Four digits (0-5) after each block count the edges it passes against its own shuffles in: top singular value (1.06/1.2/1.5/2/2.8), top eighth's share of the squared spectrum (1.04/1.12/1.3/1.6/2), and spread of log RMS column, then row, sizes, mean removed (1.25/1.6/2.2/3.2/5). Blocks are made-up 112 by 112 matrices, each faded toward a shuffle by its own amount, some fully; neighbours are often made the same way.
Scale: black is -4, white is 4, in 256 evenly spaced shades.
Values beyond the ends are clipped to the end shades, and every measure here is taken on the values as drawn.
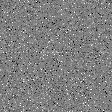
0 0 0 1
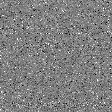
1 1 0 2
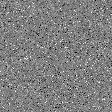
0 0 0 0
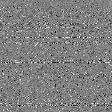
2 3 0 3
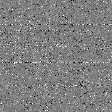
2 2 0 2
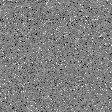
1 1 0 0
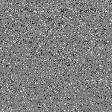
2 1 0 1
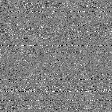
2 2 0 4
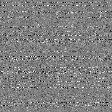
2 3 0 4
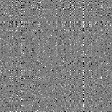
5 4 3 3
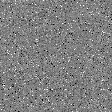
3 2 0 0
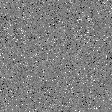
2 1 0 0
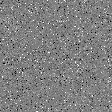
3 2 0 0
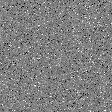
0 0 0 0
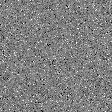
2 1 0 0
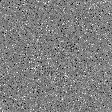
0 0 0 0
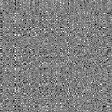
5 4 3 3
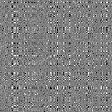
5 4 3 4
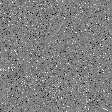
1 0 0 0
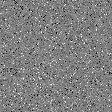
2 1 0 0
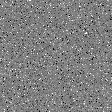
0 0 0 0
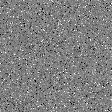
1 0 0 0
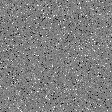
0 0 0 0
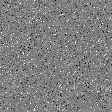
2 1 0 0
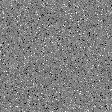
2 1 0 0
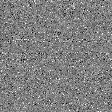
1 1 0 2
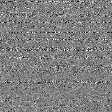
2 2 0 4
